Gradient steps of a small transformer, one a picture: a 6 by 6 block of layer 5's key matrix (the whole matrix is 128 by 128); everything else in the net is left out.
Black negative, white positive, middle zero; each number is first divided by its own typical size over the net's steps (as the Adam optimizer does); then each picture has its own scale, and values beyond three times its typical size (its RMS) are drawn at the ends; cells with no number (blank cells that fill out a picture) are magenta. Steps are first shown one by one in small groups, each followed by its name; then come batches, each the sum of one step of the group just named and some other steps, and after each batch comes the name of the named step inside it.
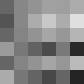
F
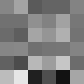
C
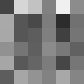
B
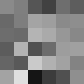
C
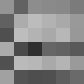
B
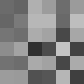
F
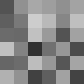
F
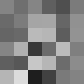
C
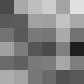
F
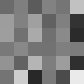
C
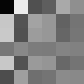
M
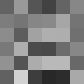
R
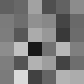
R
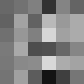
R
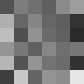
R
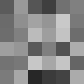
R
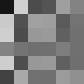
M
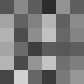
R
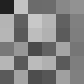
M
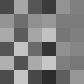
R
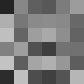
R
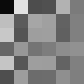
M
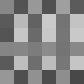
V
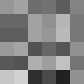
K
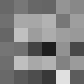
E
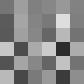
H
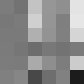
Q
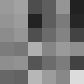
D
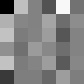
H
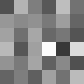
H
